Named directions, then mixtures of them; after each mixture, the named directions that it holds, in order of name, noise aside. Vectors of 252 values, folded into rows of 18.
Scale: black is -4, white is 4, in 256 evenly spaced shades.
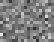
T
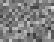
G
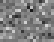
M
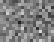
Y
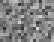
G, Y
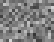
G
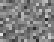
T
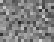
T, Y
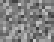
G, Y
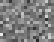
T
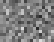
Y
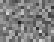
Y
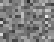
T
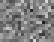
M, T, Y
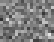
M, T, Y
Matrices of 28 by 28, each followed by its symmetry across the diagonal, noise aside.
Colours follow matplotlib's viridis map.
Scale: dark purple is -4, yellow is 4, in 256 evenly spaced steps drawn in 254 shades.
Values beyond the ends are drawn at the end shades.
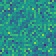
symmetric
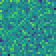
symmetric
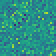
symmetric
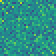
symmetric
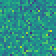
neither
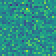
neither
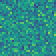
neither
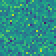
neither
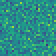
neither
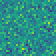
symmetric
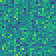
neither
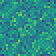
symmetric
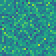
symmetric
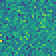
neither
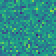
neither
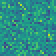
neither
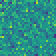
symmetric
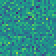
neither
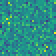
neither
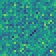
symmetric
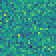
neither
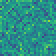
symmetric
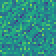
symmetric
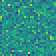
neither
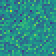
symmetric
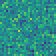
symmetric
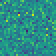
neither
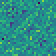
symmetric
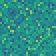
symmetric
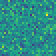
neither
